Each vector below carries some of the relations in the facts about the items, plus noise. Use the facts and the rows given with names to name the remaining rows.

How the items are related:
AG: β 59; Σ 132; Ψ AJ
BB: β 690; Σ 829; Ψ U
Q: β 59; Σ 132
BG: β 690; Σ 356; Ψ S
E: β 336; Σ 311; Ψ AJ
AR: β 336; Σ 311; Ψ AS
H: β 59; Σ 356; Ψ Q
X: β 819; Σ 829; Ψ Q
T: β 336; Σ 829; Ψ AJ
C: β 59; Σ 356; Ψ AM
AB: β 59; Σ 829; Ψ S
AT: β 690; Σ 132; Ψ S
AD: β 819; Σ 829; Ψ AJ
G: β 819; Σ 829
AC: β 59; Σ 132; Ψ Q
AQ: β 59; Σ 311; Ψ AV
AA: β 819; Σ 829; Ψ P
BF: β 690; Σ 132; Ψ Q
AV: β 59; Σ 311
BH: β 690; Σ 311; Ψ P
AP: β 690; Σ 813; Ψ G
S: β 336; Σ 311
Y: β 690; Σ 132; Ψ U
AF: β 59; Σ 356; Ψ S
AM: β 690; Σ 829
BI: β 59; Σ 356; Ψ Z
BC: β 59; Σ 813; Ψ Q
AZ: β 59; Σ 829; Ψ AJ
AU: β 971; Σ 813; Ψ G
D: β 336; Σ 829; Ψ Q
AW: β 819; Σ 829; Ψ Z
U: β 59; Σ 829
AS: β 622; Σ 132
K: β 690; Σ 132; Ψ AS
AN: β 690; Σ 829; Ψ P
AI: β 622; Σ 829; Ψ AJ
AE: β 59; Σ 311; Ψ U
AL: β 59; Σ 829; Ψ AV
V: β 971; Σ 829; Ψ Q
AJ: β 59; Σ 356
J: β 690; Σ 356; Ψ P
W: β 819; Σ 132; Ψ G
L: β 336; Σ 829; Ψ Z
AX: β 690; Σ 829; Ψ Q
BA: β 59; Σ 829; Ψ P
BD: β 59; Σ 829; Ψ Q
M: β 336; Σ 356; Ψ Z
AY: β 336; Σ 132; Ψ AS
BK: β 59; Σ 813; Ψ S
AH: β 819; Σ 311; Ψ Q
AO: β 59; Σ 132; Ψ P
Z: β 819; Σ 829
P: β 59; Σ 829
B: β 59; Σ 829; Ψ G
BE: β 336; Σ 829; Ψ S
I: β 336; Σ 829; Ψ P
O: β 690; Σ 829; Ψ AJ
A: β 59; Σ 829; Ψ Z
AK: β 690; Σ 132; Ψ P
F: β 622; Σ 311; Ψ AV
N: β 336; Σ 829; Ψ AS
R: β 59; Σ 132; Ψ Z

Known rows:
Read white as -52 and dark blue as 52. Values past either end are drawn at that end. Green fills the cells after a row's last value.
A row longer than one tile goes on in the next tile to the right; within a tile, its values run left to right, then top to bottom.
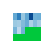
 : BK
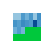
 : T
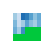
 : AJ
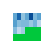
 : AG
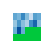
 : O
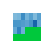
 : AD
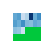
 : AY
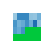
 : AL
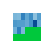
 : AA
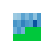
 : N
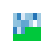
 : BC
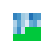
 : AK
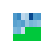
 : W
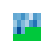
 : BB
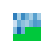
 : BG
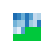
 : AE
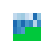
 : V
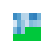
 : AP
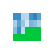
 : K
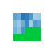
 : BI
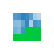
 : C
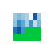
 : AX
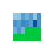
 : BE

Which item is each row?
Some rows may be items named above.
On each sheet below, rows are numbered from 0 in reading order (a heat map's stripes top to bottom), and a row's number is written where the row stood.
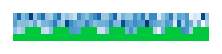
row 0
AO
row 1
AR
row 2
G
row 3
E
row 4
I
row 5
S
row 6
BF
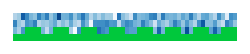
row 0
P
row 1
BK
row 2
AV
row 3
X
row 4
Z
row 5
J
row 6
AN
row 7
AM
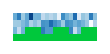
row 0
BK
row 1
D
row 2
AC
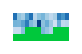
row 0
AR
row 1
AS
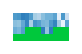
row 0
C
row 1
H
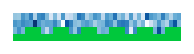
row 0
I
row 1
AH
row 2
U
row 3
M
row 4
Q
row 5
AN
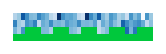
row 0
P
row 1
AU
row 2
AU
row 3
F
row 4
BD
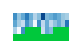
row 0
AV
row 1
BH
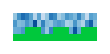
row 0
BA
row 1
U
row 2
O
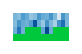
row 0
AI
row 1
BB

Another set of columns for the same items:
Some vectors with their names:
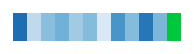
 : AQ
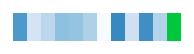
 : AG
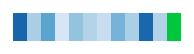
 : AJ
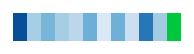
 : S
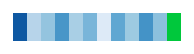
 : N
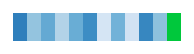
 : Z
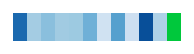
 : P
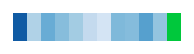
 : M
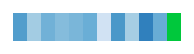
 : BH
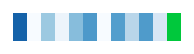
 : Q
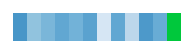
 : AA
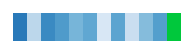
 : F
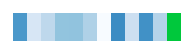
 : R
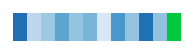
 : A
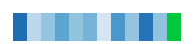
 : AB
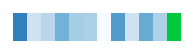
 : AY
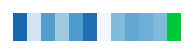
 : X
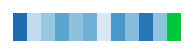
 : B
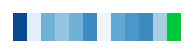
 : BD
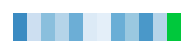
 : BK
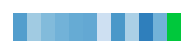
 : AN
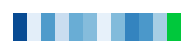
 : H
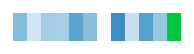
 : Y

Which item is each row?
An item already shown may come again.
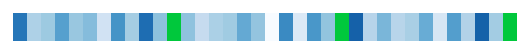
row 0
BA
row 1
AK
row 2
AV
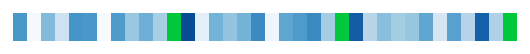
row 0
BF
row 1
BD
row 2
U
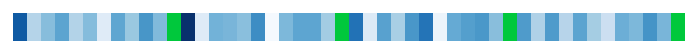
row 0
AR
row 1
D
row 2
AX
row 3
BG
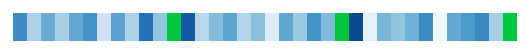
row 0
AM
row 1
AR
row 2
BD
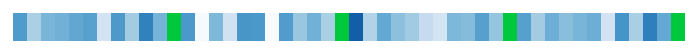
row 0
O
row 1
BF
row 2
M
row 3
BH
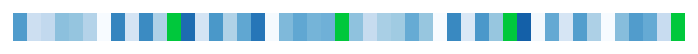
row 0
AO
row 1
AH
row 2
AK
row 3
BC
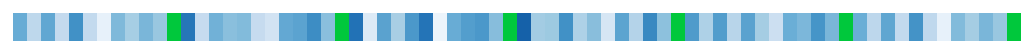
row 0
AU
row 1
C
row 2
AX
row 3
I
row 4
BG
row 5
AU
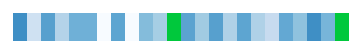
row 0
AS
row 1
J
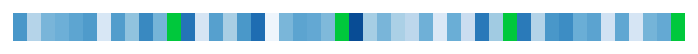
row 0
BB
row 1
V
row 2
S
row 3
AI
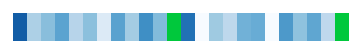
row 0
E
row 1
AC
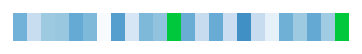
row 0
W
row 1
AP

